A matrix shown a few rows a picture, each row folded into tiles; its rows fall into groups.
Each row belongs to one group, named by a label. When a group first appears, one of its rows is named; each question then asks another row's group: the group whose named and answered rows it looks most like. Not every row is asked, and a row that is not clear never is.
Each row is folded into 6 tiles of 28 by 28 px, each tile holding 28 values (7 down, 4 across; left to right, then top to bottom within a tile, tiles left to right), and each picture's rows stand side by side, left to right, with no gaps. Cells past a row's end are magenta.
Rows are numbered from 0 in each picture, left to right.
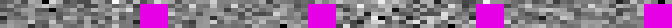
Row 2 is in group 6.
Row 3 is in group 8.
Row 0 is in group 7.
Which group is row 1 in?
6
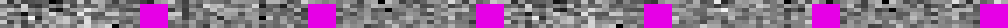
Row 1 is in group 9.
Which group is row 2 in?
7
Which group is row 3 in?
6
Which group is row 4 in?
8
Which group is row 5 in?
7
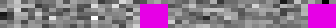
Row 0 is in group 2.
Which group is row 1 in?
8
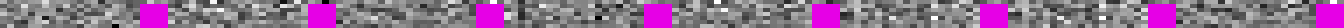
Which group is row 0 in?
6
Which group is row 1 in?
8
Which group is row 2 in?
7
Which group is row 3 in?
9
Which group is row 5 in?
2
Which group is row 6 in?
2
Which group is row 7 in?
7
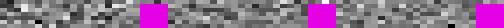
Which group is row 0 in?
8
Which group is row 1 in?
7
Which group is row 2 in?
6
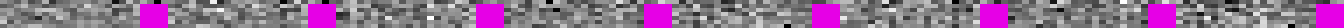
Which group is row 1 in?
8
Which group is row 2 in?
2
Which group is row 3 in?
7
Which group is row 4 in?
6
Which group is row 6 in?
7
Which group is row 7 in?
6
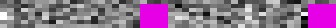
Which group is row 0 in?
9
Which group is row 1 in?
9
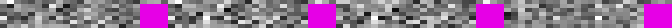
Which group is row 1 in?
6
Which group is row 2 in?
6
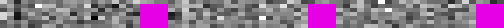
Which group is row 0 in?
9
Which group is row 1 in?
2
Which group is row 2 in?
8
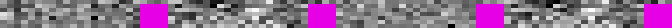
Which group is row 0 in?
9
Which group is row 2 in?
6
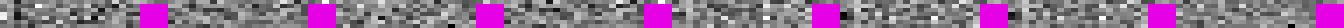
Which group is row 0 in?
9
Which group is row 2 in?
6
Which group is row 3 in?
7
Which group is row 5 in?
2
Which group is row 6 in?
2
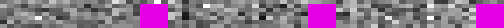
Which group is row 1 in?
9
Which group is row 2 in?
2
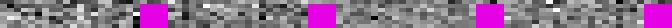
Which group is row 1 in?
9
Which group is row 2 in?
8
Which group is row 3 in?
8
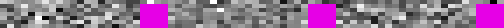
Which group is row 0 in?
6
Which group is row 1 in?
8
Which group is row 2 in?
8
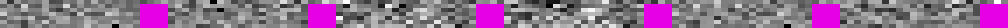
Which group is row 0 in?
6
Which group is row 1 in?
7
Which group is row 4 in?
6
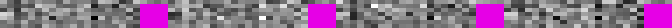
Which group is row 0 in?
9
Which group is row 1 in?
2
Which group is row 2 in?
9
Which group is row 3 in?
9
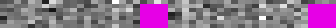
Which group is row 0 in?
7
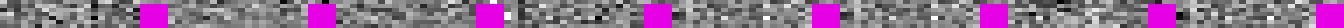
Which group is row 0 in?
9
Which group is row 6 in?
6
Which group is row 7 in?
2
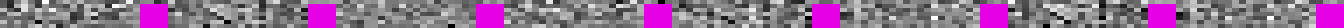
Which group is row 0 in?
8
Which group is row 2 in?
6
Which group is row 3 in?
8
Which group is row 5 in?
2
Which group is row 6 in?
9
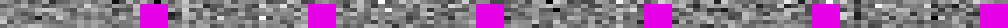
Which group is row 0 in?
8
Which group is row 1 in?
2
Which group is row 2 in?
8
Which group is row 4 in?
7
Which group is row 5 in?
9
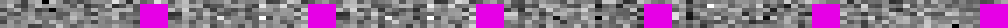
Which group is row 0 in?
7
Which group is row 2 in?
2
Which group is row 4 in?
9
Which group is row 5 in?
6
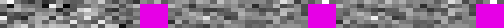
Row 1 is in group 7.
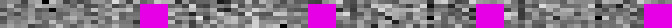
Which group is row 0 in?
7
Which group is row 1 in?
6
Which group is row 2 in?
9
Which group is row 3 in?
9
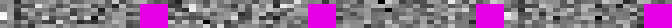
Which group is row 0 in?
9
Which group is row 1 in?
8
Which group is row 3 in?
9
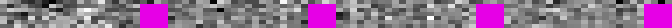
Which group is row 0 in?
6
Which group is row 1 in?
7
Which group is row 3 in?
8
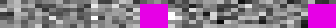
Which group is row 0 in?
2
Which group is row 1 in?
9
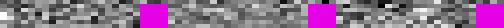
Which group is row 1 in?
8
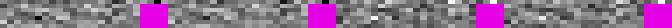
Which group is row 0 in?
8
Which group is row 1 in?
8
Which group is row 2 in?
7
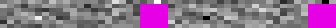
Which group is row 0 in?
7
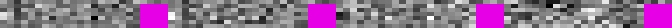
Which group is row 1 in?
9
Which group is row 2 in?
2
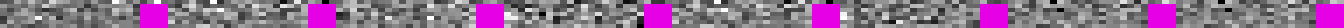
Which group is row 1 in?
8
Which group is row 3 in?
9
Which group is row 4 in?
8
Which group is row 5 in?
9
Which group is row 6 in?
7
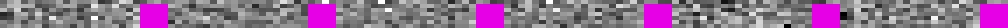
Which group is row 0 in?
2
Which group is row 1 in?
7
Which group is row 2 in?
8
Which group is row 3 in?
8
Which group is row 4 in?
6
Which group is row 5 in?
2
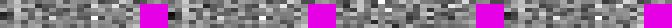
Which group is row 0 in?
2
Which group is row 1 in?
2
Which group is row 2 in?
8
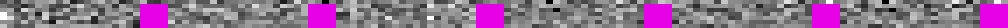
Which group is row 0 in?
9
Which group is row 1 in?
8
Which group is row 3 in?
7
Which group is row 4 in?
7
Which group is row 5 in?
7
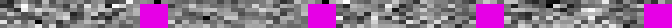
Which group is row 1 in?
8
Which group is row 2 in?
6
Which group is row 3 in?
6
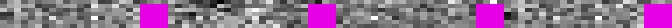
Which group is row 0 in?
2
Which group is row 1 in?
6
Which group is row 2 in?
7
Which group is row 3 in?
2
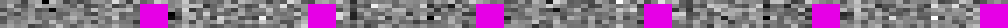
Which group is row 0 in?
7
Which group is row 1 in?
2
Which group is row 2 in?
9
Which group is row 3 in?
7
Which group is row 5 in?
2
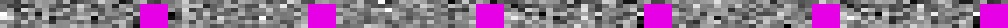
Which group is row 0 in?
9
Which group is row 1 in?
2
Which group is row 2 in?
8
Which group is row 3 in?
9
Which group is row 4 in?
6
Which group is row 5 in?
9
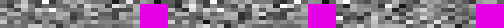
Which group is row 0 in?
8
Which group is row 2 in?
6
